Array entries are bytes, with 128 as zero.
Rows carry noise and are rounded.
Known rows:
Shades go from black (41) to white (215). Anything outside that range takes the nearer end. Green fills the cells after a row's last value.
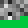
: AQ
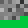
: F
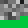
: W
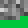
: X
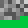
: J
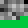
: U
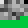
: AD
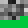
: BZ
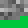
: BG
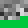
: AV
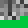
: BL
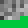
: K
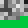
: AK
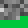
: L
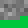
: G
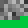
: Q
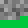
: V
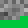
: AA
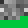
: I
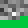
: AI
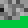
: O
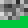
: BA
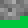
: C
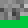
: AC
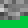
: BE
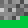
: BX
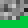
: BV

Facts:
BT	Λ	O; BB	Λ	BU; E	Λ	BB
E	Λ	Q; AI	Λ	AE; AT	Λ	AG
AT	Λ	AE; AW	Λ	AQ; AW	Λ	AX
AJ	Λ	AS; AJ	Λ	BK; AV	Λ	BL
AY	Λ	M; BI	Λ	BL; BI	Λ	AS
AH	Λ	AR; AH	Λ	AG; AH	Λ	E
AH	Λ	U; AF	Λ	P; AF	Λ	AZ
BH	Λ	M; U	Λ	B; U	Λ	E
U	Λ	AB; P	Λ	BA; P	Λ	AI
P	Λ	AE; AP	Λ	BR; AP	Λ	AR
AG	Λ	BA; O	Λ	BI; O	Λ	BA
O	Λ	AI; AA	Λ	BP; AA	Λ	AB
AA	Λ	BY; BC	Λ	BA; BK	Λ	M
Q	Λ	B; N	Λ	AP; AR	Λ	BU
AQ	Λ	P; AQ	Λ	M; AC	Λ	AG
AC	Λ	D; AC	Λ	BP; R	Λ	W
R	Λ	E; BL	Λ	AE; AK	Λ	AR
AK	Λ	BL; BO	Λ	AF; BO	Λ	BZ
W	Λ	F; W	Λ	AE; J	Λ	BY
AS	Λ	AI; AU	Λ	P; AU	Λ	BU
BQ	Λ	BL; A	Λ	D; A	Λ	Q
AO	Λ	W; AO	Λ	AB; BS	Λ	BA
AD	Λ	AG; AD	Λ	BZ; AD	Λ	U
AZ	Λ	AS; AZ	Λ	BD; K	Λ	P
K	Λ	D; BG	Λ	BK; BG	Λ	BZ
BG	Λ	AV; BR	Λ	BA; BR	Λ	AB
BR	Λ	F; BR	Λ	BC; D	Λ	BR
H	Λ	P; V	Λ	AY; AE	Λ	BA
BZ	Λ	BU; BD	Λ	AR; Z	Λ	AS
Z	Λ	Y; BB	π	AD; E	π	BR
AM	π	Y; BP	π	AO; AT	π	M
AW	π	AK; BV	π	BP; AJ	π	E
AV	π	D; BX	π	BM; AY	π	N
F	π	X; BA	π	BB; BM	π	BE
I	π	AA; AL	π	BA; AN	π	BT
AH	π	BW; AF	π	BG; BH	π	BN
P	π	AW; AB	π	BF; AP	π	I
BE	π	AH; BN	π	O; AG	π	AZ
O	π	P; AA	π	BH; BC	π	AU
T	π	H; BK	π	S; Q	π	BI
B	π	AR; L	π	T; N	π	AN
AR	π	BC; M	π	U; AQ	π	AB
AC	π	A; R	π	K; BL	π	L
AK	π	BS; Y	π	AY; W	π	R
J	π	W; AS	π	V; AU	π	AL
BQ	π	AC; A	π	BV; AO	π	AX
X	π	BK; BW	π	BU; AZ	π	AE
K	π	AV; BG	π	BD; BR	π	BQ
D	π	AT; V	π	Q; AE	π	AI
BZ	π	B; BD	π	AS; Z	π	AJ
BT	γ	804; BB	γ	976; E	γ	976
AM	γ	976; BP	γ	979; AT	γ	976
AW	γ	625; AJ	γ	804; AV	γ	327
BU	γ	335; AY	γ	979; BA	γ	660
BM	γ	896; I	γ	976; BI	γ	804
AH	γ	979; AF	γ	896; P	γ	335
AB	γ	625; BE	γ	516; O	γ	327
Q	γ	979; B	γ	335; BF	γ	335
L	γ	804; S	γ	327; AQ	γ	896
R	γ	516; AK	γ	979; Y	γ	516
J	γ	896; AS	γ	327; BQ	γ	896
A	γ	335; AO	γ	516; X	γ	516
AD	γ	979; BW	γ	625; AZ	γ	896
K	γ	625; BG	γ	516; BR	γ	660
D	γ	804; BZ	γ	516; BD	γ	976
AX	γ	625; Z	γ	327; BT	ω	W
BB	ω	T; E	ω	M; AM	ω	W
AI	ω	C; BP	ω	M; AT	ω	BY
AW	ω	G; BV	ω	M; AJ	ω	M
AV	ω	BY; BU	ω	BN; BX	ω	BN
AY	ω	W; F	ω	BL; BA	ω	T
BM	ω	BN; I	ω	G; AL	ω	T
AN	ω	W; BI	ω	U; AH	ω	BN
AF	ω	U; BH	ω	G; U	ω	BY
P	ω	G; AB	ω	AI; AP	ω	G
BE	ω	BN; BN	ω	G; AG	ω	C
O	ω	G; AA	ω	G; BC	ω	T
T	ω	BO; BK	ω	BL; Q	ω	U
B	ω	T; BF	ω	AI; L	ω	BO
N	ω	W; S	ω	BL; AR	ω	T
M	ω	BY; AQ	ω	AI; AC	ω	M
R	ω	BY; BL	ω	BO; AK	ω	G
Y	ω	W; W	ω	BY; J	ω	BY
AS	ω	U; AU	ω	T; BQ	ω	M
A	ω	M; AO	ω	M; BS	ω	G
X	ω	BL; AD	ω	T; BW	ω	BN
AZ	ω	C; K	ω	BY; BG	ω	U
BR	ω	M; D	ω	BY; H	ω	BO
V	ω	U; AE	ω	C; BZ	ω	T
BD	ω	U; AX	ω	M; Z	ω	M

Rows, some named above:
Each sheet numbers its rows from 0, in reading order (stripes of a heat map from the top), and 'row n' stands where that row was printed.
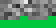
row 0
AZ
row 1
BM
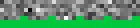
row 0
I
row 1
AS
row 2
BQ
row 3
AZ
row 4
L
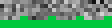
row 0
BC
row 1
AJ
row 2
AH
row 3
P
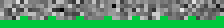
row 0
AP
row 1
AW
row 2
BB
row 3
N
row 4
AG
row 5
AE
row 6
Z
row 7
BU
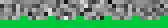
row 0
BC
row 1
AV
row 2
AF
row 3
AO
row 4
BC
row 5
AU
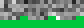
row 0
BP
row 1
A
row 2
AT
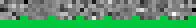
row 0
U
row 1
BO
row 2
BV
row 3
AF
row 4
AA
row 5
B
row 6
M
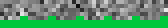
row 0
AV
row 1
R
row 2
BU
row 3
BD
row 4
S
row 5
E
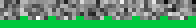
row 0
BI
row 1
BQ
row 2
AF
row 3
AR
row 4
BR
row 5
BP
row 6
AX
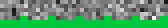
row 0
D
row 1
H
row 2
AB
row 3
AC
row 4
BH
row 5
BS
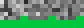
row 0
AK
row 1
AL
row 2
BT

